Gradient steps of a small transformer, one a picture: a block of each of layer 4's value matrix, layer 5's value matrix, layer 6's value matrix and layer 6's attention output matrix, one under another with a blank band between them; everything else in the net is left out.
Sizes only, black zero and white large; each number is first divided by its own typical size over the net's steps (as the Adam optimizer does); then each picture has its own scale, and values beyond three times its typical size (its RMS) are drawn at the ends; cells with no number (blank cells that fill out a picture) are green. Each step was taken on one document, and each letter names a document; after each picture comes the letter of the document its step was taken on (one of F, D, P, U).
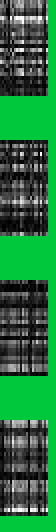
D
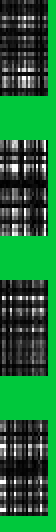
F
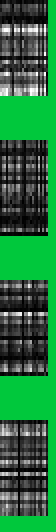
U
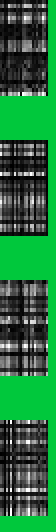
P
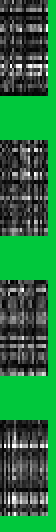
D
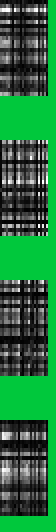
U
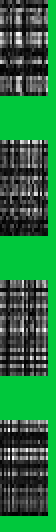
D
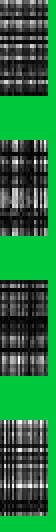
D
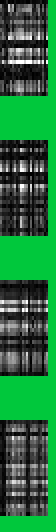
D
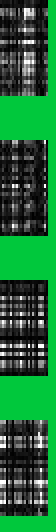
F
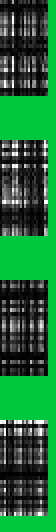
F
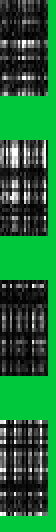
F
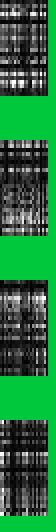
U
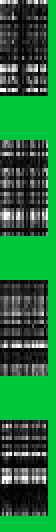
U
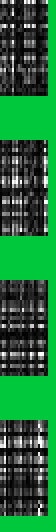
F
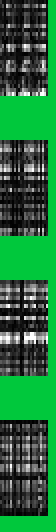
P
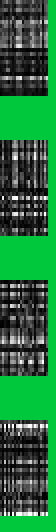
D
